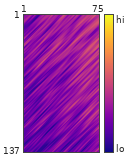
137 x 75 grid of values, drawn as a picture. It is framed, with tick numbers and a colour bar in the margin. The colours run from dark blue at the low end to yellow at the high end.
Histogram: bell-shaped. Slope: up to the top right. Mirror symmetry: none. Average level on the scale: 30%. Grain: diagonal, up to the right.
